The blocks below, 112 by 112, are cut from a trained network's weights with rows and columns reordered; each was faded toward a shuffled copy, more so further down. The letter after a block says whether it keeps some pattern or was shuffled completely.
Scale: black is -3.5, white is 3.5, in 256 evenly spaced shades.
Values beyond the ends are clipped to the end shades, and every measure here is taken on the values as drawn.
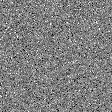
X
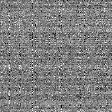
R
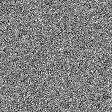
X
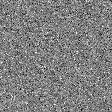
X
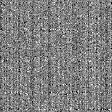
R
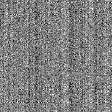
R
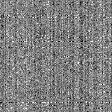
R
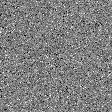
X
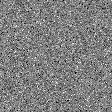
X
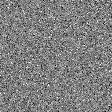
X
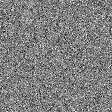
X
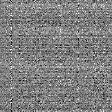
R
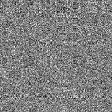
R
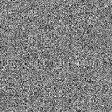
R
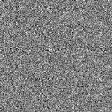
R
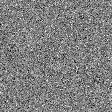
X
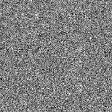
R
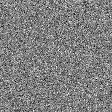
X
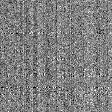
R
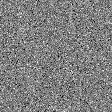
X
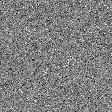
X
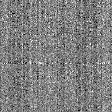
R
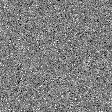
X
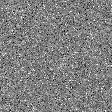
X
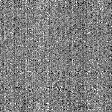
R
